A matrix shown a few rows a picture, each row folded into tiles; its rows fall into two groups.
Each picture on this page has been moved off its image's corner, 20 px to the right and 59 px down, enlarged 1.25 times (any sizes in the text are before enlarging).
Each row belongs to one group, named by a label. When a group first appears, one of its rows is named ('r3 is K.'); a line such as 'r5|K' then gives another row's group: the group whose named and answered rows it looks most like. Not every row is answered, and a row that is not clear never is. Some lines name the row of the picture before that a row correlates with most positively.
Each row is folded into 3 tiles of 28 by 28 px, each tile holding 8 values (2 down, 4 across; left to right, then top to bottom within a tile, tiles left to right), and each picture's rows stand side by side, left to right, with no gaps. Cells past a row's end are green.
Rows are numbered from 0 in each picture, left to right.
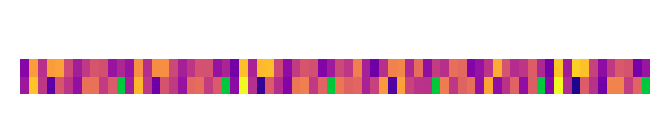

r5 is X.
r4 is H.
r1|X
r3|H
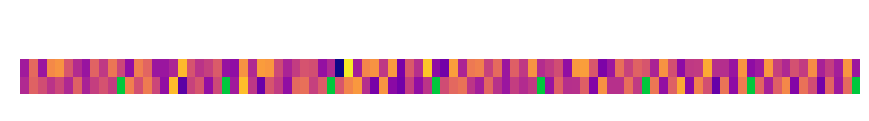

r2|X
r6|H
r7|H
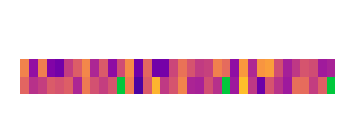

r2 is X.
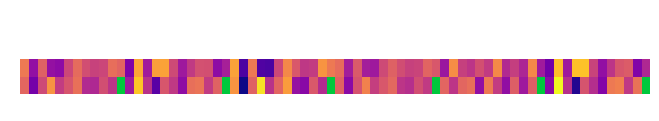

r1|X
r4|H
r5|X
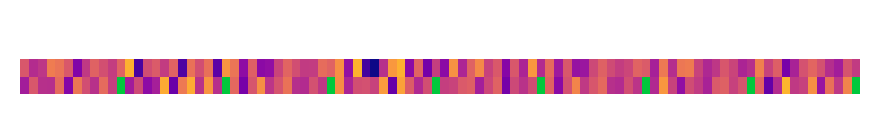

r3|H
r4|H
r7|H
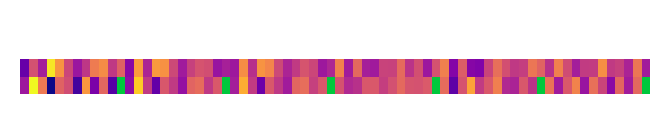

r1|X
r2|X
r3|H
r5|H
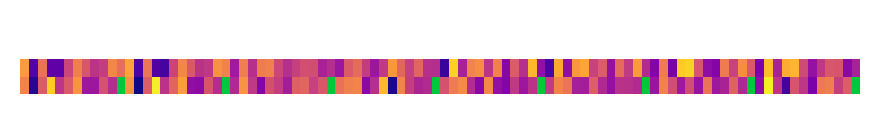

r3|H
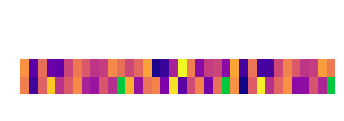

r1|H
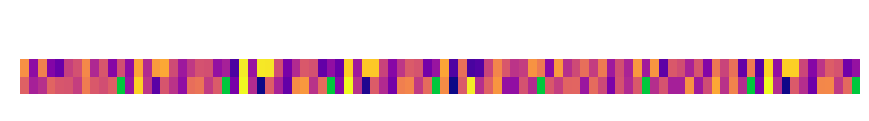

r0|H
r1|X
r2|X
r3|X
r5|H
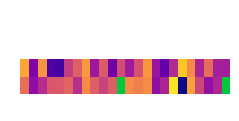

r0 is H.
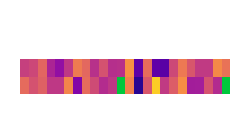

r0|H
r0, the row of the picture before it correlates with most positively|1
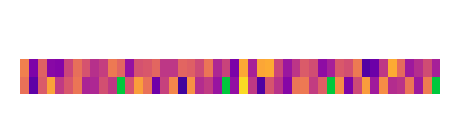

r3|H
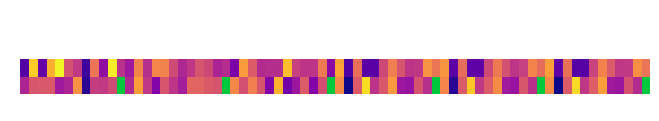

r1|X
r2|H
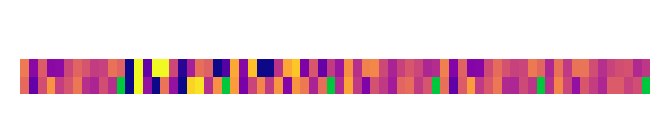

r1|X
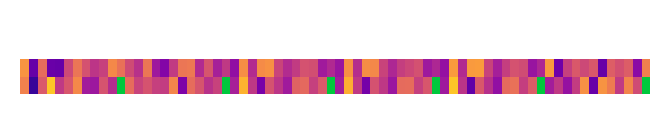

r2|X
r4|X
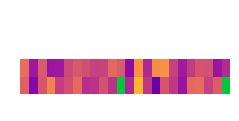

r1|X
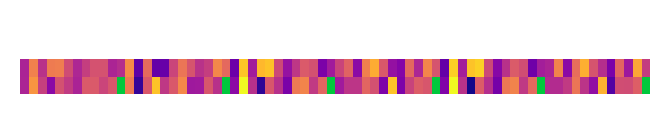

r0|X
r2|X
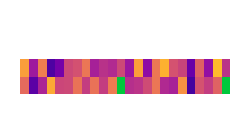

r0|H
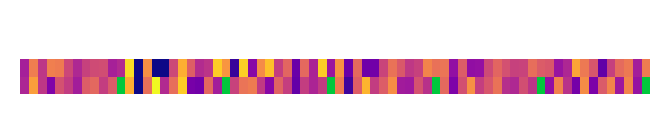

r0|X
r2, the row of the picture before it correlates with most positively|1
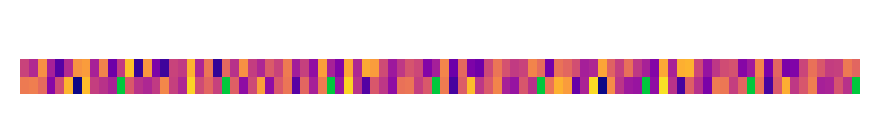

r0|H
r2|H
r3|X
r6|X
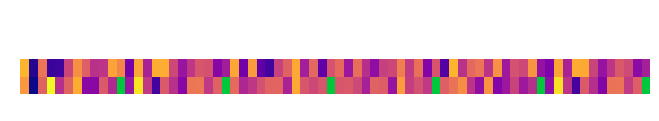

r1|X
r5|X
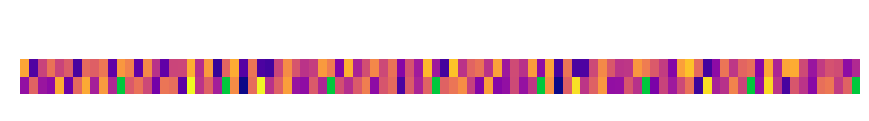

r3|H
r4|H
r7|X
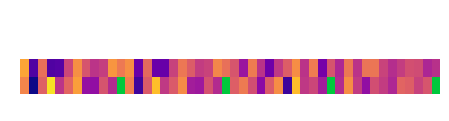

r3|X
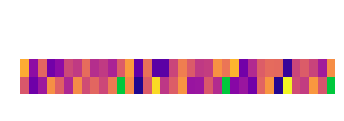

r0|H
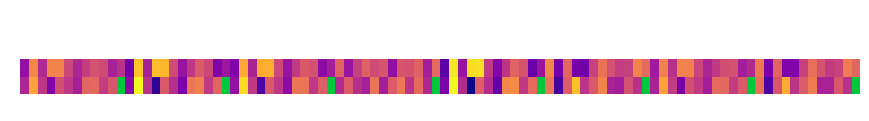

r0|X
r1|X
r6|X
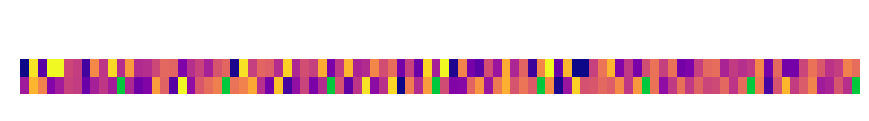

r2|H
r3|H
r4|H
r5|H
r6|H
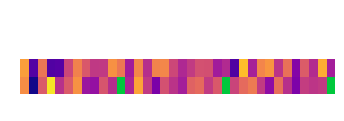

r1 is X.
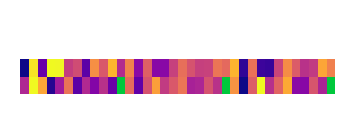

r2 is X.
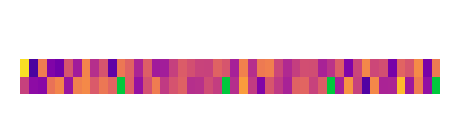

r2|X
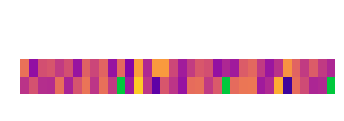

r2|H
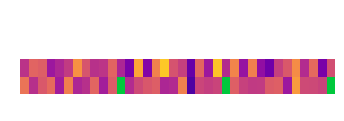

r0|H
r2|H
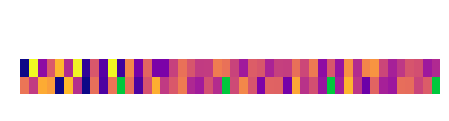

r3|X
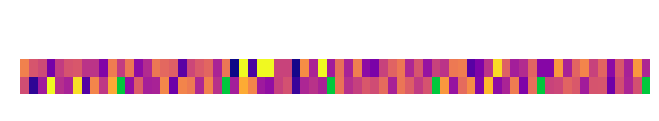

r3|H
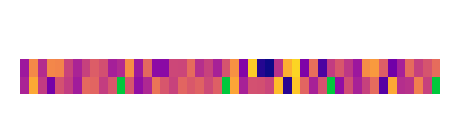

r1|H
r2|H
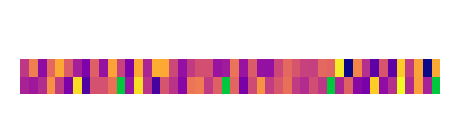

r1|X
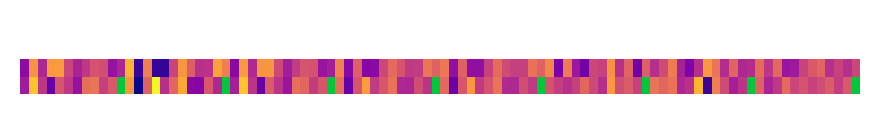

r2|X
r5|H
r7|H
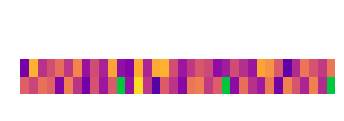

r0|H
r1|X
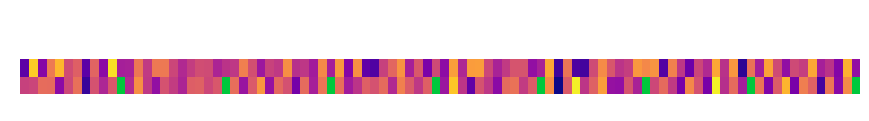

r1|X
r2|H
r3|H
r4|X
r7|H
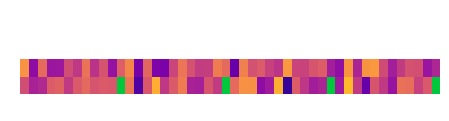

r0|H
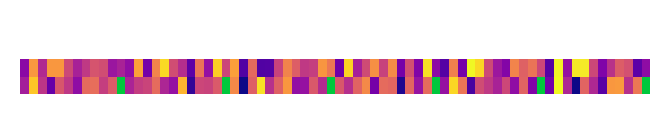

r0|X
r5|X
